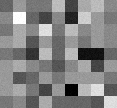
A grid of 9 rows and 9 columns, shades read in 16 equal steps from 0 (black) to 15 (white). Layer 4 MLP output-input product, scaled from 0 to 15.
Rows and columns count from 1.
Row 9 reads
7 8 5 10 6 6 6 5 13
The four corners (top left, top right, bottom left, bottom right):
6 8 7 13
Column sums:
71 83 55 74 65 60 74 70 71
